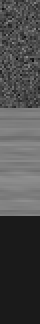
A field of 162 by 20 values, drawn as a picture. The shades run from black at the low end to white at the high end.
It is made of 3 by 1 panels. Panel 1,1: low, fine-grained. Panel 2,1: middling, streaked across, faint in contrast. Panel 3,1: very low, flat.
